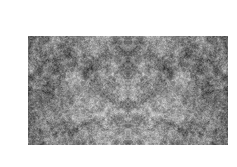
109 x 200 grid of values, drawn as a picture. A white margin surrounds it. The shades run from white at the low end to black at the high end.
The ninth with the lowest average is the bottom middle. No single row or column stands out from its neighbours. It is mirror symmetric from left to right. The texture is blotchy.
